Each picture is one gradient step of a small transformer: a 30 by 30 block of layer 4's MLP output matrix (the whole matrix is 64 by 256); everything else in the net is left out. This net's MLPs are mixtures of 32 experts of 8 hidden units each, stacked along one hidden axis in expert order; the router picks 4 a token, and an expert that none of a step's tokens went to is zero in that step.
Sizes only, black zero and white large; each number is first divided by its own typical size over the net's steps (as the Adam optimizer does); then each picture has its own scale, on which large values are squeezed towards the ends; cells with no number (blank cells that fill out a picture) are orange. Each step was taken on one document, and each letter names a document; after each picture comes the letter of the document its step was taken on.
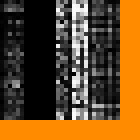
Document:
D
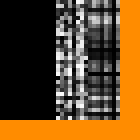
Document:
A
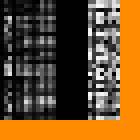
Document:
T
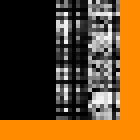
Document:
A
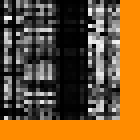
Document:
T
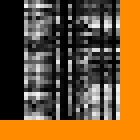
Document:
A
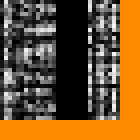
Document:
T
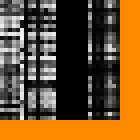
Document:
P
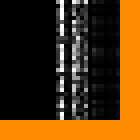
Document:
D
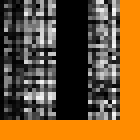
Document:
T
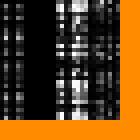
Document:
D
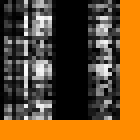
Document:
T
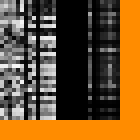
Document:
P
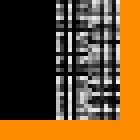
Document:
A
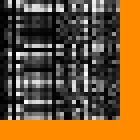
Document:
D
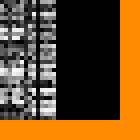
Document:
P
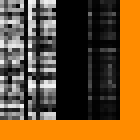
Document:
P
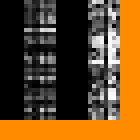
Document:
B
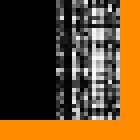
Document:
D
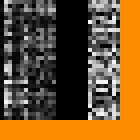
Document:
T
